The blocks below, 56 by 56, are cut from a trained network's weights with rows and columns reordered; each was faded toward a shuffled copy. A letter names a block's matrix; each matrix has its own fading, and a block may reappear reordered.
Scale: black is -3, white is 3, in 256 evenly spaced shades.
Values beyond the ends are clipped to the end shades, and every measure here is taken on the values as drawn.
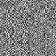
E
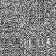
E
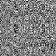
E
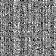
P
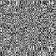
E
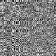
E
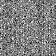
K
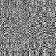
E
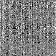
P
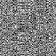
E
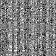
P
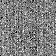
K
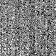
K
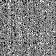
K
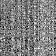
P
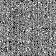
K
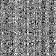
P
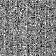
K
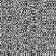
E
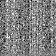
P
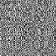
E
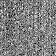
K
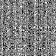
P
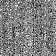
K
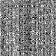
P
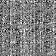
P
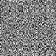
E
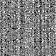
P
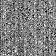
K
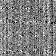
P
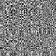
E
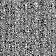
K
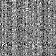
P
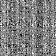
P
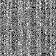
P
